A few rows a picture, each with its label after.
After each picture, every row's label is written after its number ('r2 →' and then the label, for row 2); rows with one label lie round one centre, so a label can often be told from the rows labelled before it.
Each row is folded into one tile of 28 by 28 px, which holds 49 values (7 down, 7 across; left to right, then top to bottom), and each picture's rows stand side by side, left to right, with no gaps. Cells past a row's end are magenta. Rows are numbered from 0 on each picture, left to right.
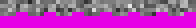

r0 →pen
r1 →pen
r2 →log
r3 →pen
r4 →log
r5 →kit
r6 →log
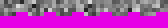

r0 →kit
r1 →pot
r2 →pen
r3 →pot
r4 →pen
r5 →log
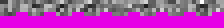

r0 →pen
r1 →kit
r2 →pot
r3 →pot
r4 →log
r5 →pot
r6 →pen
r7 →pot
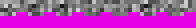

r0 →log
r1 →pot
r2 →pot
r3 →pen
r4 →pen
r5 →pot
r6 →log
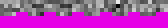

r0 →log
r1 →kit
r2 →kit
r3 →log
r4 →pot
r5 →pen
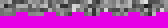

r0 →kit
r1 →log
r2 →kit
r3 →pot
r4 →log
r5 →pot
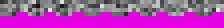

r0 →pen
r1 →pot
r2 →pot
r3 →kit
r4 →kit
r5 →log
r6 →log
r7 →pen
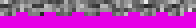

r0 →pot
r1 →kit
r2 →pen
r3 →kit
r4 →log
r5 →pot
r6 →pot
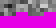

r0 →kit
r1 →log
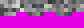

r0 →log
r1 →kit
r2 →pen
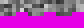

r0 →pot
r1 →kit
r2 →pen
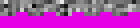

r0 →pot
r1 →kit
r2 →pot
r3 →pen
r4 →kit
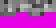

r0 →pen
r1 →kit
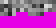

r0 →pot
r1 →kit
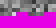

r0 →log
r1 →pen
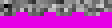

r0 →pot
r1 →pen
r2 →pen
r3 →log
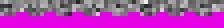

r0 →pot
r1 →log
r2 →kit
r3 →log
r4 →kit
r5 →pot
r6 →log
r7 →kit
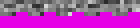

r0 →kit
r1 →kit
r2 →log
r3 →kit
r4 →pen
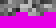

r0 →pen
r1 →kit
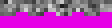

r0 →pen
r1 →pen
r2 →pot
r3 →kit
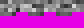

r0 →pen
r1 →kit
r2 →kit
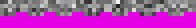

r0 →pen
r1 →log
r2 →log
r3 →pen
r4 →pot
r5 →kit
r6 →log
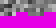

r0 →pot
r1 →pen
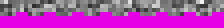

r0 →pot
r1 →kit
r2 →log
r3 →kit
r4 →log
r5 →log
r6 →kit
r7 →pot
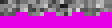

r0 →pen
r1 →log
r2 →pot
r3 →log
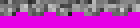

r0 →pen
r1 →pen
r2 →kit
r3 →pen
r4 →pen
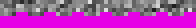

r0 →kit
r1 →pen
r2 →pot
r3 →pot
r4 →log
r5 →log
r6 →pot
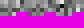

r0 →log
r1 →log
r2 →pot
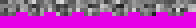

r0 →pen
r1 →pot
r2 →pot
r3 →kit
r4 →pot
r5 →kit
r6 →pen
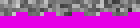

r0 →log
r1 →log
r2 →kit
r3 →log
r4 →pen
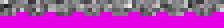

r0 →pot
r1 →pen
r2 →pen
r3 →pen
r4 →log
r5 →log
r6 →log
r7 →pen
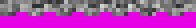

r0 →pen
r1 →kit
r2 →pen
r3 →kit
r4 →kit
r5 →log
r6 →kit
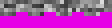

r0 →kit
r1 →kit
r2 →pot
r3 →log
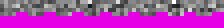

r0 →log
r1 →kit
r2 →log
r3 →pot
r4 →pot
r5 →kit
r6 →pot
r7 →log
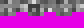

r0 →pen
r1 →pot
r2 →pen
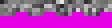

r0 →pen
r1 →kit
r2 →pot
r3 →pen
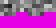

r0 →pot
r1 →kit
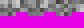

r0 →log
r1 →log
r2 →pen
